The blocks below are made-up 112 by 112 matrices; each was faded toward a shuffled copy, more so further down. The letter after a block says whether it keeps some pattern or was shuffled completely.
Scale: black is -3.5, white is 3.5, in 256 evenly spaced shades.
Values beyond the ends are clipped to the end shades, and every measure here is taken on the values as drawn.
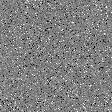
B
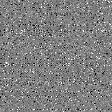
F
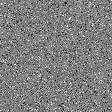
B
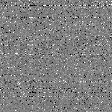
F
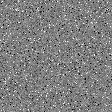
B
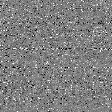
F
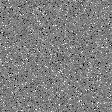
B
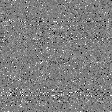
F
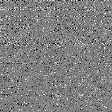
F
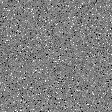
B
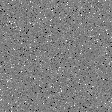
B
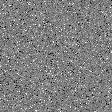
B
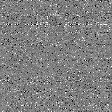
F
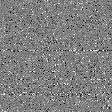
F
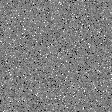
B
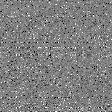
F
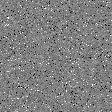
B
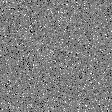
B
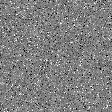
B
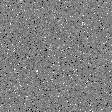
B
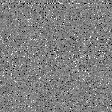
F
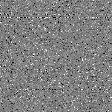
F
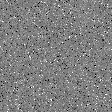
B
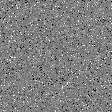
B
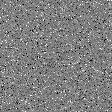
B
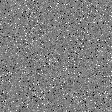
B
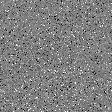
B
